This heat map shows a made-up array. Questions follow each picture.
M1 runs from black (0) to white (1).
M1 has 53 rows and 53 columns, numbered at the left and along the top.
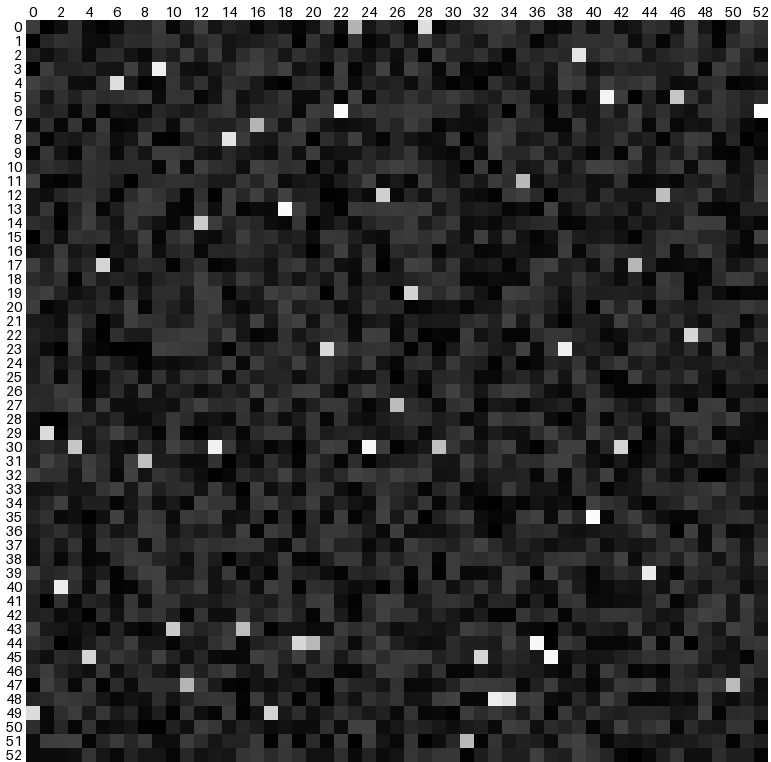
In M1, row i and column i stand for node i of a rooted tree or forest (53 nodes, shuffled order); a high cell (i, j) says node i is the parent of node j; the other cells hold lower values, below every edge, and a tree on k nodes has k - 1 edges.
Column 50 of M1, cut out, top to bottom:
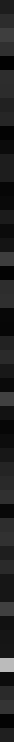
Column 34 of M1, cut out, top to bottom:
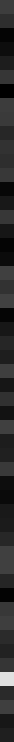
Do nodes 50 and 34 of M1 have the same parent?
no
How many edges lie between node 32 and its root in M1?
6
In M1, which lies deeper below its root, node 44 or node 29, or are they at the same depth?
node 44
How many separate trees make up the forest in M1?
5
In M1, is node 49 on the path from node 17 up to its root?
yes
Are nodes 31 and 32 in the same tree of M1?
yes
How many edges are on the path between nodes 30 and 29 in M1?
1
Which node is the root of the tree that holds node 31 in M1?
51
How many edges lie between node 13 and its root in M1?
1
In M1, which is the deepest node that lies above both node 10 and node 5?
17
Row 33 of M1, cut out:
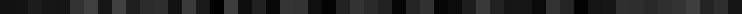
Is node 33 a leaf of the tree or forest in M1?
yes
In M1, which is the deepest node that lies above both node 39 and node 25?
12
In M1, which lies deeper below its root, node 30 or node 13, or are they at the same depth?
node 13
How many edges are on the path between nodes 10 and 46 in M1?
4
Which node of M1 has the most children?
30
